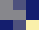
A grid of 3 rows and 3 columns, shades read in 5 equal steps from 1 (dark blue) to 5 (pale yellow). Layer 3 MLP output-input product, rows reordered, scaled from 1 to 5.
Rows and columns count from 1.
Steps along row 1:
down down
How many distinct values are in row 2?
2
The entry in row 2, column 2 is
3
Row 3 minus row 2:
-2 -1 4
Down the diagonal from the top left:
3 3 5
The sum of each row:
6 7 8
